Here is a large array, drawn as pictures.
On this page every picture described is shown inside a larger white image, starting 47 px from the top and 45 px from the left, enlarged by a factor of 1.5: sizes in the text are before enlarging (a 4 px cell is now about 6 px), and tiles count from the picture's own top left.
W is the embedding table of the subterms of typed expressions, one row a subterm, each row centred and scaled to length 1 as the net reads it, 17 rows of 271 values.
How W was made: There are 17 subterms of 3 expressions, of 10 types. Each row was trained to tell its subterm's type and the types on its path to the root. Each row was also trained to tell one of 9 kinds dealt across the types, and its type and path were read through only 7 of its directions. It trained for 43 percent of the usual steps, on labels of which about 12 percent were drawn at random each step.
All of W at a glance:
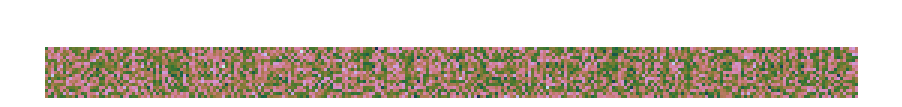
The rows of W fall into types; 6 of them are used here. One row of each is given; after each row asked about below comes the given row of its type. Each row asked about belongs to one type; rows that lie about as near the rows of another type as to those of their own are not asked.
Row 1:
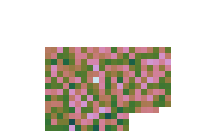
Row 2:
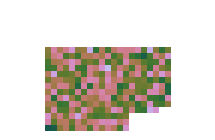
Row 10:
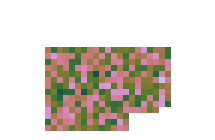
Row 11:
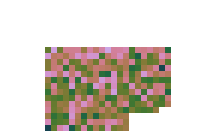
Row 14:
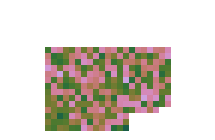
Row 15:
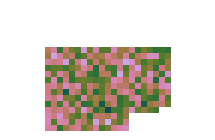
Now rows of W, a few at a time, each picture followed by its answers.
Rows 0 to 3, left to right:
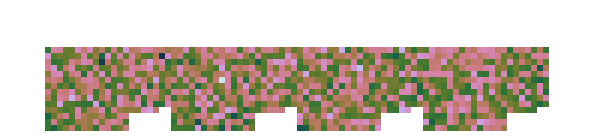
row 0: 14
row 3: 11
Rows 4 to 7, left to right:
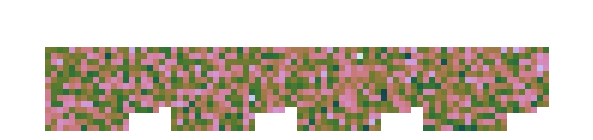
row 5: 1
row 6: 1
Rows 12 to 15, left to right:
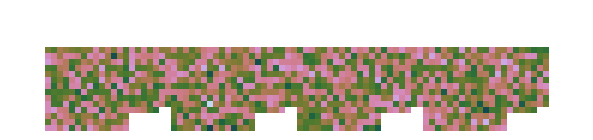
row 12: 10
